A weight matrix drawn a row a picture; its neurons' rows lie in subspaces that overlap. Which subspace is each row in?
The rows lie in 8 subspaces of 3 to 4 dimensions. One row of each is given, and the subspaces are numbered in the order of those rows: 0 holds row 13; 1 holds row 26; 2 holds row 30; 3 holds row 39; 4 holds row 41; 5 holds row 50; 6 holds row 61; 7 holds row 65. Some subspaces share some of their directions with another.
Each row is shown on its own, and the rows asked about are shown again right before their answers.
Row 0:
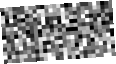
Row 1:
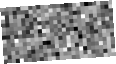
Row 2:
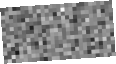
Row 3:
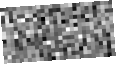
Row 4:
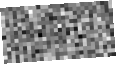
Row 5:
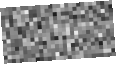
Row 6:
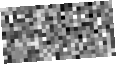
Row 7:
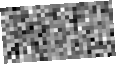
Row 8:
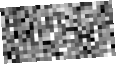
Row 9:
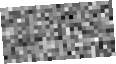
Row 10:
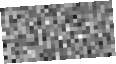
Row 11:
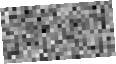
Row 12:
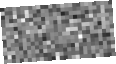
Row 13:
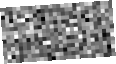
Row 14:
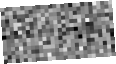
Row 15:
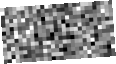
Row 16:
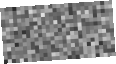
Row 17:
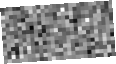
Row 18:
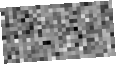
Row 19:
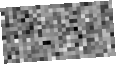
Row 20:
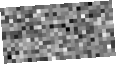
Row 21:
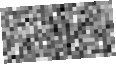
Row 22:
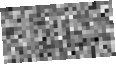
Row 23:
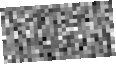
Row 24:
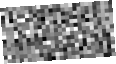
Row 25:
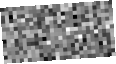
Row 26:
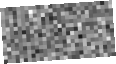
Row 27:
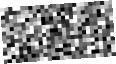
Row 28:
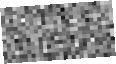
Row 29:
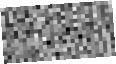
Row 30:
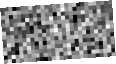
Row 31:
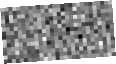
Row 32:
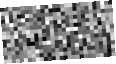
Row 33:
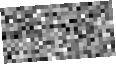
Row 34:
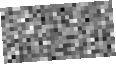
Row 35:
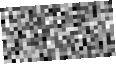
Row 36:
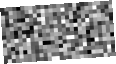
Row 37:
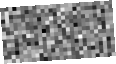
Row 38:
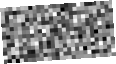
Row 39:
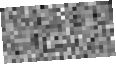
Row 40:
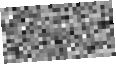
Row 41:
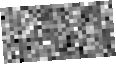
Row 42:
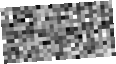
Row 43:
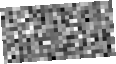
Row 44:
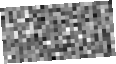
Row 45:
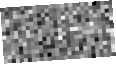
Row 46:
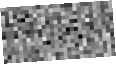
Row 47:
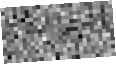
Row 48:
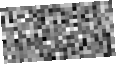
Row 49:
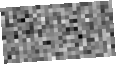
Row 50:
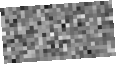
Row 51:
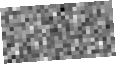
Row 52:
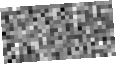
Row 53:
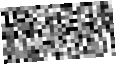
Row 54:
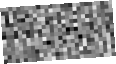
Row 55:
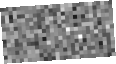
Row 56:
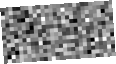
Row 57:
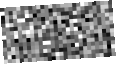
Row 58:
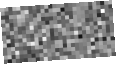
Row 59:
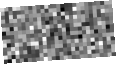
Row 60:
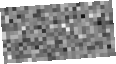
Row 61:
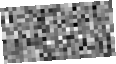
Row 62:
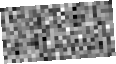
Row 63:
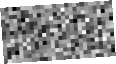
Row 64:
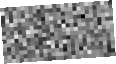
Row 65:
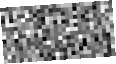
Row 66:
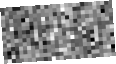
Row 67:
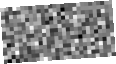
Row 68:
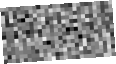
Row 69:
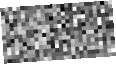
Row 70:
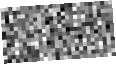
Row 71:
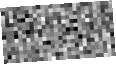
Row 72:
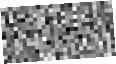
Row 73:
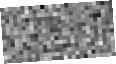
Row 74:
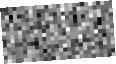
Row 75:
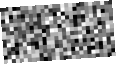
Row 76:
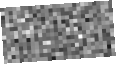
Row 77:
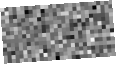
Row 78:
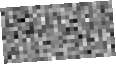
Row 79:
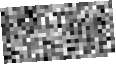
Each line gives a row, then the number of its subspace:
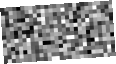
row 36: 6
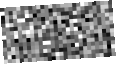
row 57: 6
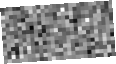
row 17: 1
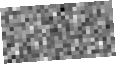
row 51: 2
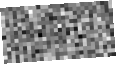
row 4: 1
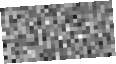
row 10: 5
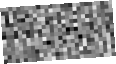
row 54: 6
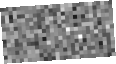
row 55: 0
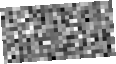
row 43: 1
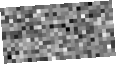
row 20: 0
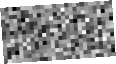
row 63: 5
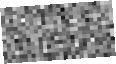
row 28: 3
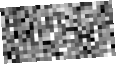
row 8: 5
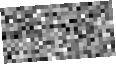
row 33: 0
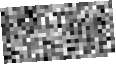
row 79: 1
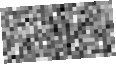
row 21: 2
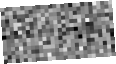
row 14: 7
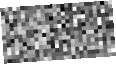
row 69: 5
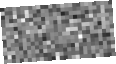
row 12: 6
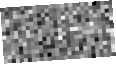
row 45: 7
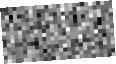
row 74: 0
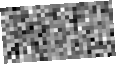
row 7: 1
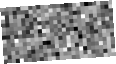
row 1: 4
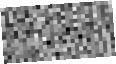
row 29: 3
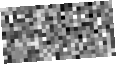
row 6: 0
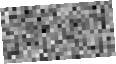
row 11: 6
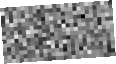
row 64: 5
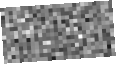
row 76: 6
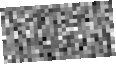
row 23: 7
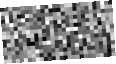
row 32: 2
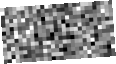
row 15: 5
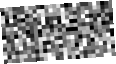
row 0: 3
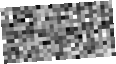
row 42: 0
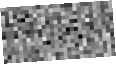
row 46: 5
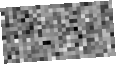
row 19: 4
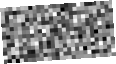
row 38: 4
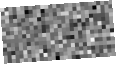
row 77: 6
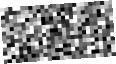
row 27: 1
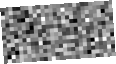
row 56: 2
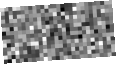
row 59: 5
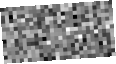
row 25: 0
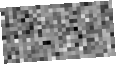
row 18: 4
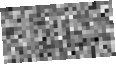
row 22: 7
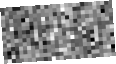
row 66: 5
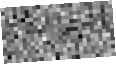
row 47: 6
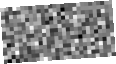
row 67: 6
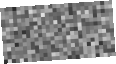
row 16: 1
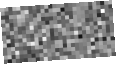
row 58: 2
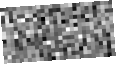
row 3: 1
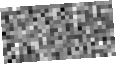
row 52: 1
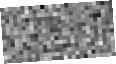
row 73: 3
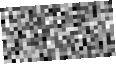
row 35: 0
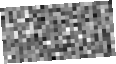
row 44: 3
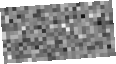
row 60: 0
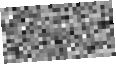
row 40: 0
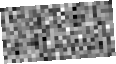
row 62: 3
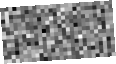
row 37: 6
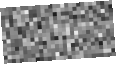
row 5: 2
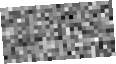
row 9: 7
